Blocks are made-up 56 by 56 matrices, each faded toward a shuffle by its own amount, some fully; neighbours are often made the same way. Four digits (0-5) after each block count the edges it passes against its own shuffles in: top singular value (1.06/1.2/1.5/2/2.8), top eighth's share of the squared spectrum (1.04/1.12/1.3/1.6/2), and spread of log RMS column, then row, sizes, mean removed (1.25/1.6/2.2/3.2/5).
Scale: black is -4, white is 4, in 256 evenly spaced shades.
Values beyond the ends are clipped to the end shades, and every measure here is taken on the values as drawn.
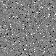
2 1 0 0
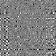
4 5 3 3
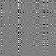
5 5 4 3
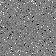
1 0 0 0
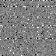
3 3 0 2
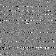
3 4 1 3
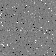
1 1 0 0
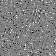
0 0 0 0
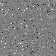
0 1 0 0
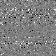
3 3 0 3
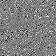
1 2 0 1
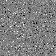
1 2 0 1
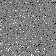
1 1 0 1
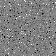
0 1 0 0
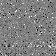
2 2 0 1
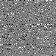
3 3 0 2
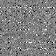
3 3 0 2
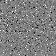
1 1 0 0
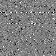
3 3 0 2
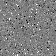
0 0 0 0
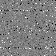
2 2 0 2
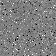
0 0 0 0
